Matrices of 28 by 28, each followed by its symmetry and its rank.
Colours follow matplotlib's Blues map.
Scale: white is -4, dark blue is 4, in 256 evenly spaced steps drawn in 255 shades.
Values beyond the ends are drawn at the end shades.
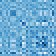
symmetric, rank three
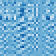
neither, rank three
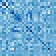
symmetric, rank five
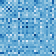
symmetric, rank three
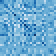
symmetric, rank five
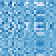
neither, rank three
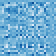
neither, rank three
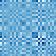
symmetric, rank two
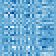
neither, rank three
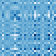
symmetric, rank two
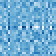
neither, rank three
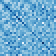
symmetric, rank five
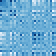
symmetric, rank three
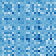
symmetric, rank three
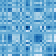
symmetric, rank two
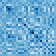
symmetric, rank five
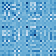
symmetric, rank three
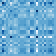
symmetric, rank two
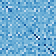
symmetric, rank five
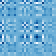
symmetric, rank two
